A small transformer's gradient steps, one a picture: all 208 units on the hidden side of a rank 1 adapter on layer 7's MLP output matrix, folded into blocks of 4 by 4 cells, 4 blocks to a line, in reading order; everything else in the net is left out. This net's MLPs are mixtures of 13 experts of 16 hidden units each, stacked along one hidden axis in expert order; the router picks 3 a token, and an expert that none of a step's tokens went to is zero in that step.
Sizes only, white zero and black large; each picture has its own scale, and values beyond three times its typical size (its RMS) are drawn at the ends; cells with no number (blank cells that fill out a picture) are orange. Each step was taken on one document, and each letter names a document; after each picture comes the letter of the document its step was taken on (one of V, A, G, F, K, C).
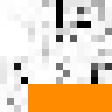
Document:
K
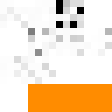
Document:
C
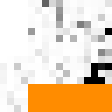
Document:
K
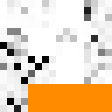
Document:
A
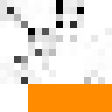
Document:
C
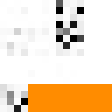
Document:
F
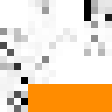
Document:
A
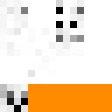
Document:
F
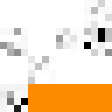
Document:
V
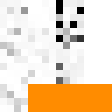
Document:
F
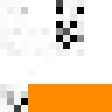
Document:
F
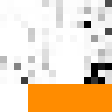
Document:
K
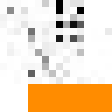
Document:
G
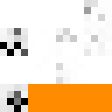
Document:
A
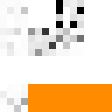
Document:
F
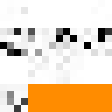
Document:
V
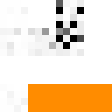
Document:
F
